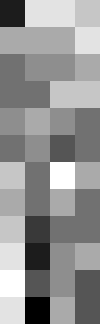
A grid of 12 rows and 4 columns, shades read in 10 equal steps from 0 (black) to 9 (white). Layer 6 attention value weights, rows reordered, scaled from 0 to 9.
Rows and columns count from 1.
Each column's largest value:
9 8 9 8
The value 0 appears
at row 12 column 2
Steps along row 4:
same up same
